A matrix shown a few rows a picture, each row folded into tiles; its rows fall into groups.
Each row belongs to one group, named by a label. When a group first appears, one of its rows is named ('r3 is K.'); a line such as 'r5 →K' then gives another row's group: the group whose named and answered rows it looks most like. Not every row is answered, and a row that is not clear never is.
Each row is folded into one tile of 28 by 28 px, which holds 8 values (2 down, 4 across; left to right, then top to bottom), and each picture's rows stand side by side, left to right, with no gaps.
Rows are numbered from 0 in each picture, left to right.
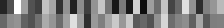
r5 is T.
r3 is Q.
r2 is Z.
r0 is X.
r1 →X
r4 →Z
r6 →X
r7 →T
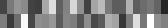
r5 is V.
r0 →T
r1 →X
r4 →T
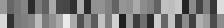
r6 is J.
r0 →J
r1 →Z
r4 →J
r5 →J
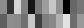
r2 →V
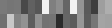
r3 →X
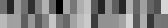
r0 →V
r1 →T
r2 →T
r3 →J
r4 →V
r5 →J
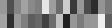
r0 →J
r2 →J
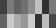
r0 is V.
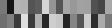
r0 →X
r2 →J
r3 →J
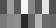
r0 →Z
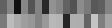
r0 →Z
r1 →Z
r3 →V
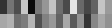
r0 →Z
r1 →T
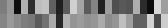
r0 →Z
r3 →Z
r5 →X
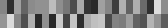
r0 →V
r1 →J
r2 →J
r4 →Z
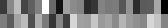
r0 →T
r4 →V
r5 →V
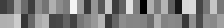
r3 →Z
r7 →Q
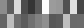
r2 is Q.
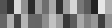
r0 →X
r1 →T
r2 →T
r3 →X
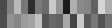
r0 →Q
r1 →Z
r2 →X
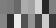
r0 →J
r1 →J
